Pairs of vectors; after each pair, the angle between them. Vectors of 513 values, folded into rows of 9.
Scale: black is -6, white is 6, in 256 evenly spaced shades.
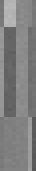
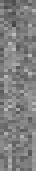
partly opposed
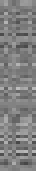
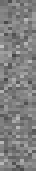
partly opposed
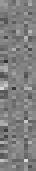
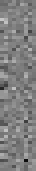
nearly opposite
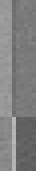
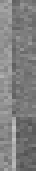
nearly parallel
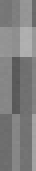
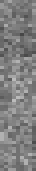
partly opposed
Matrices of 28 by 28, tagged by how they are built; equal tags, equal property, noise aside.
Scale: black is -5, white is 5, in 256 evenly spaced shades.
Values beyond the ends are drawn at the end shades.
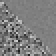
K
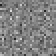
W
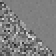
K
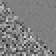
K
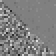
K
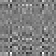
W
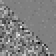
K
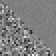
K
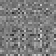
W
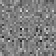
W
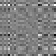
W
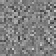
W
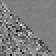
K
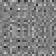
W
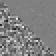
K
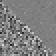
K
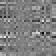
W
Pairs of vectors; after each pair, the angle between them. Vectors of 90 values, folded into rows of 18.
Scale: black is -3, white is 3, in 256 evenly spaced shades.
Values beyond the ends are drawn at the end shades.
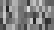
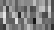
partly aligned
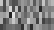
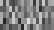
nearly parallel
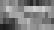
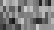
partly aligned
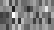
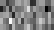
partly opposed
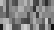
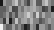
partly opposed
